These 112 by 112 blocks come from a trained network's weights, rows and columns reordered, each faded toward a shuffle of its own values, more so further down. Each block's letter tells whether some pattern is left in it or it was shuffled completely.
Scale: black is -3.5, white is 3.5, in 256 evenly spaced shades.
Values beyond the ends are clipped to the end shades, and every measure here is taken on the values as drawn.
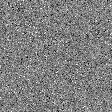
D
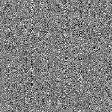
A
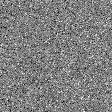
D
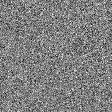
D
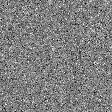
D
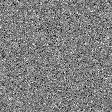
D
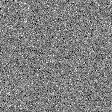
D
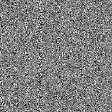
A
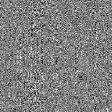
A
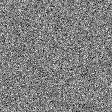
D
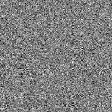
A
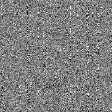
A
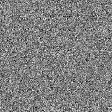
A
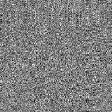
A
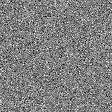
D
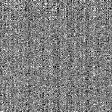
A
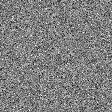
D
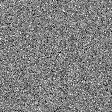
D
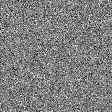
D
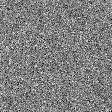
D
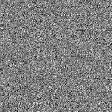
A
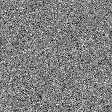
D
